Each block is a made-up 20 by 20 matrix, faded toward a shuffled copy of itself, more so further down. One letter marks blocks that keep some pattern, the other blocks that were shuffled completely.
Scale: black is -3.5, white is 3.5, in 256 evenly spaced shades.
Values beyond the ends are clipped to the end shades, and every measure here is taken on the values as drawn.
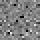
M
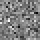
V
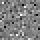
V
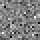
V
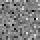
V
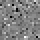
V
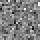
V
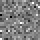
M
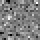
M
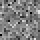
V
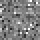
M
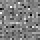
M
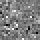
M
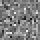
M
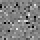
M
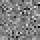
M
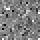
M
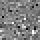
V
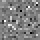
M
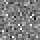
M
